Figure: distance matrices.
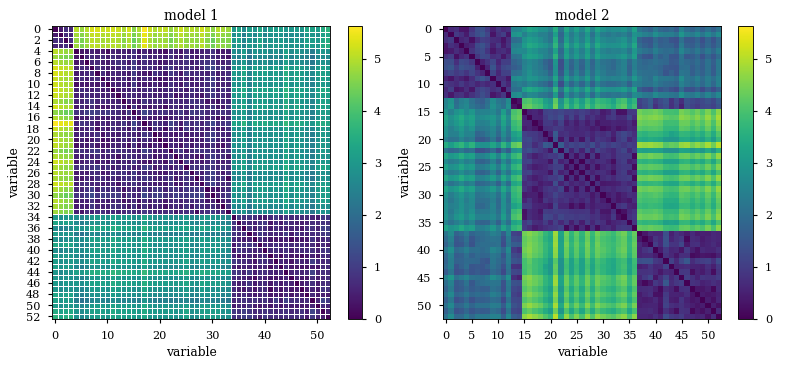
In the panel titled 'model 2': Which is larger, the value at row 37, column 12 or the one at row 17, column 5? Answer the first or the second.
the second
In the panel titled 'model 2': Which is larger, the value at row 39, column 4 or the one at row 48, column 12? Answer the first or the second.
the second
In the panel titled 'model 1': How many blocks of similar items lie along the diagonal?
3
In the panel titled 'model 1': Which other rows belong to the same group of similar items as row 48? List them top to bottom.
34, 35, 36, 37, 38, 39, 40, 41, 42, 43, 44, 45, 46, 47, 49, 50, 51, 52
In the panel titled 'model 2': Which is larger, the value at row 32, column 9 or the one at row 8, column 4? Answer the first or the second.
the first
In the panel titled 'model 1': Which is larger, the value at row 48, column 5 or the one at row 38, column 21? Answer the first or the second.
the second
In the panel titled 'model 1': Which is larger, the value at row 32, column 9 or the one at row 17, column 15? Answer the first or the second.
the second
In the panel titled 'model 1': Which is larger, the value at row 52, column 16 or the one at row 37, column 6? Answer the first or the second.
the first
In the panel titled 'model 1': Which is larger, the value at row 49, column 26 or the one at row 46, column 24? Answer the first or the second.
the second
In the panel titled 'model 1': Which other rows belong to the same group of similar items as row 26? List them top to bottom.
4, 5, 6, 7, 8, 9, 10, 11, 12, 13, 14, 15, 16, 17, 18, 19, 20, 21, 22, 23, 24, 25, 27, 28, 29, 30, 31, 32, 33
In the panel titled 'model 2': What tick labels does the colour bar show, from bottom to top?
0, 1, 2, 3, 4, 5
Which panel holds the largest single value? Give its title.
model 1
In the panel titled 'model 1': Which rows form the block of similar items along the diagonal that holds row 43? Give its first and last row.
34 to 52
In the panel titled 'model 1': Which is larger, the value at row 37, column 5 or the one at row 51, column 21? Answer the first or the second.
the second
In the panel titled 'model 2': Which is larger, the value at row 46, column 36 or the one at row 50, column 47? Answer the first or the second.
the first
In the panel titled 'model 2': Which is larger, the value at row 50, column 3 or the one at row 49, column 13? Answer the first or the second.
the first
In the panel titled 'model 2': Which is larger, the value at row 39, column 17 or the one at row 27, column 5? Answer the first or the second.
the first
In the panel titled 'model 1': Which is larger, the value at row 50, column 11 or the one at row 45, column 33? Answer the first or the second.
the first
